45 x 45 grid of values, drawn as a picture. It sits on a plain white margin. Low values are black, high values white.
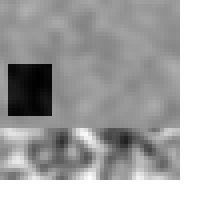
A horizontal seam about 70% of the way down splits the table, and the top part is calmer. In the middle left lies a patch that is lower than the rest. The ninth with the lowest average is the middle left.
